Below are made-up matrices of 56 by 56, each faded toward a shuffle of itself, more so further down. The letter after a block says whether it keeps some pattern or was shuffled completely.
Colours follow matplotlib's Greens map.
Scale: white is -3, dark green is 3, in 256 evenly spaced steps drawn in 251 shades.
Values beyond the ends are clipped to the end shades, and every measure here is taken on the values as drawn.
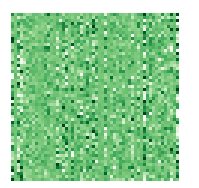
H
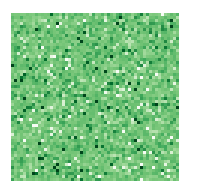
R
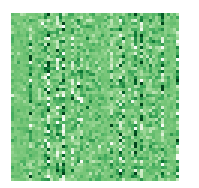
H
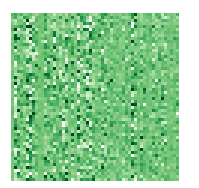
H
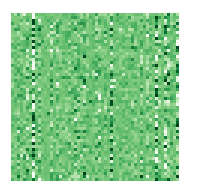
H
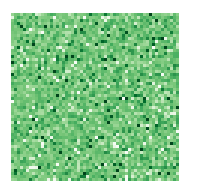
R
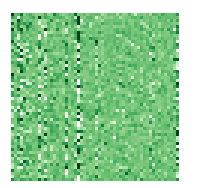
H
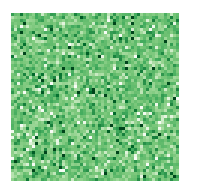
R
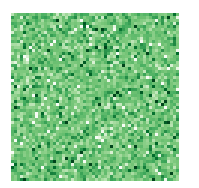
R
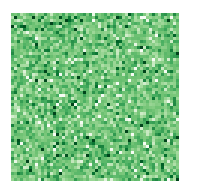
R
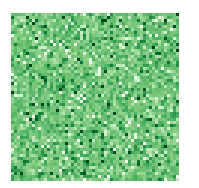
R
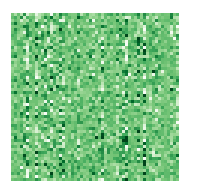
H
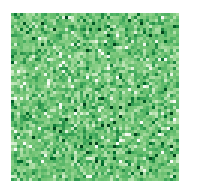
R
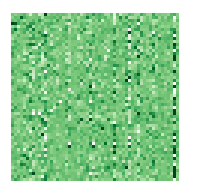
H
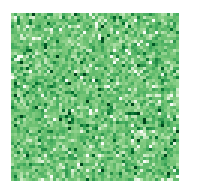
R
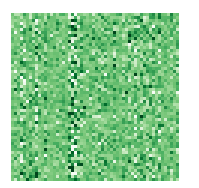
H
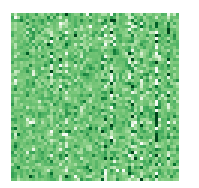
H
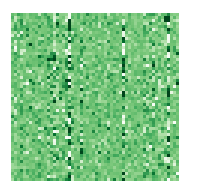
H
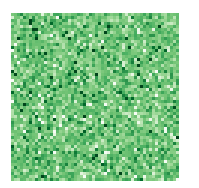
R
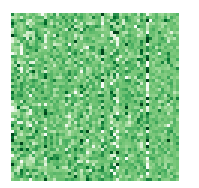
H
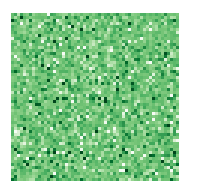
R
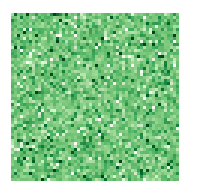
R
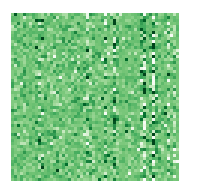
H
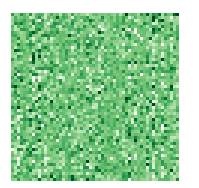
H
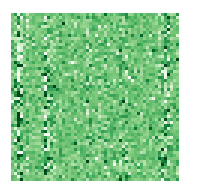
H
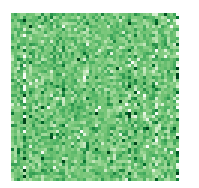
H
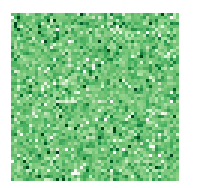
R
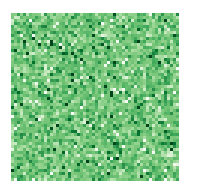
R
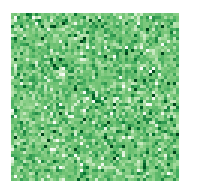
R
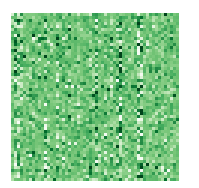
H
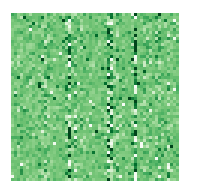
H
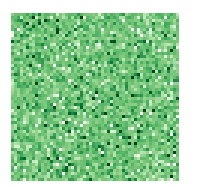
R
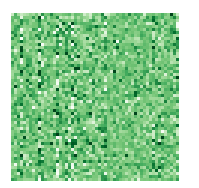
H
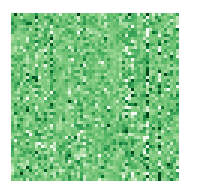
H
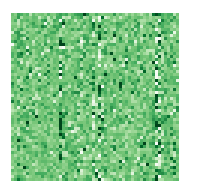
H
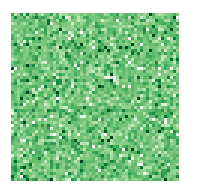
R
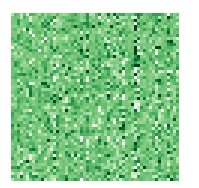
H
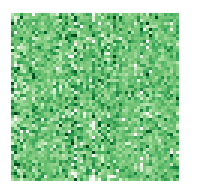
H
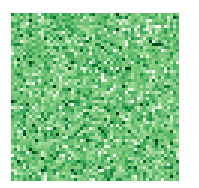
R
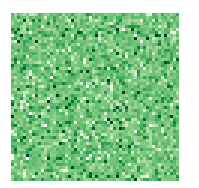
R
